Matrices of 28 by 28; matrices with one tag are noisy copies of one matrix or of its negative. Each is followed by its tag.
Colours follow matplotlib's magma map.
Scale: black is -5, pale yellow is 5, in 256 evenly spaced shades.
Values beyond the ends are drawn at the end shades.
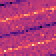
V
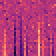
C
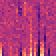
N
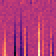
C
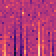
C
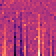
C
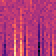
C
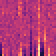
N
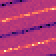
V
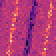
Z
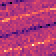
V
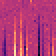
C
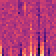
N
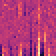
N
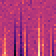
C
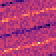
V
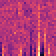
N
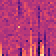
N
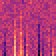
C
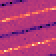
V
